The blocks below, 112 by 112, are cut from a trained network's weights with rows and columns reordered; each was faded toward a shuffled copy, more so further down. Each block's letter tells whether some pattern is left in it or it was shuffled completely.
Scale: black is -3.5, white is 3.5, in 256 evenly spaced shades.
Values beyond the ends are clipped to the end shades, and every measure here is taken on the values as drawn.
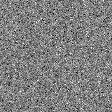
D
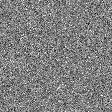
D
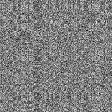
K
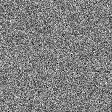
D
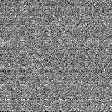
K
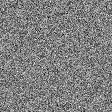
D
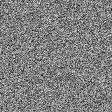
D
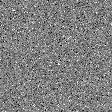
D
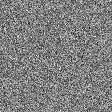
D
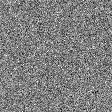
D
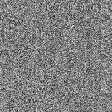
K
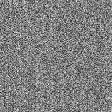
K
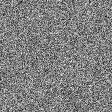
D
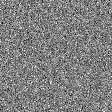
D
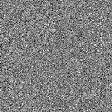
K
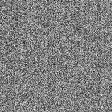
K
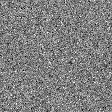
D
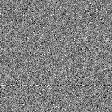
K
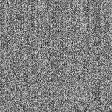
K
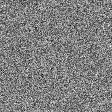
D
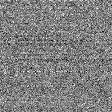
K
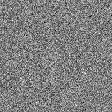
K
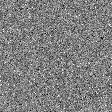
D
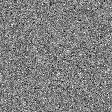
D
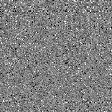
K
